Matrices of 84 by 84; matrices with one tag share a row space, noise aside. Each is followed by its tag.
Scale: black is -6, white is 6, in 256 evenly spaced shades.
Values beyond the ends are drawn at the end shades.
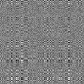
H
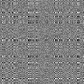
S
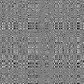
S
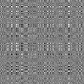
H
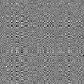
H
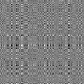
H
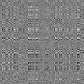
S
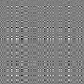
H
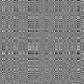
S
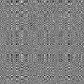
H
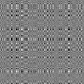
H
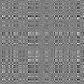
S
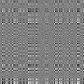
S
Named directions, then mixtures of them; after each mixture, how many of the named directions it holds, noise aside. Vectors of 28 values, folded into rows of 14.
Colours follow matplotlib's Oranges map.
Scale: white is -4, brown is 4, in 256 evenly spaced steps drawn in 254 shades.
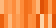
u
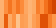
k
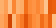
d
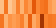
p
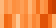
two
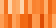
two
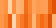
one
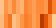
three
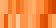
one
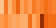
two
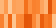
two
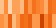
two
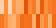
three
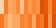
three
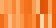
one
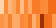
three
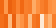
three
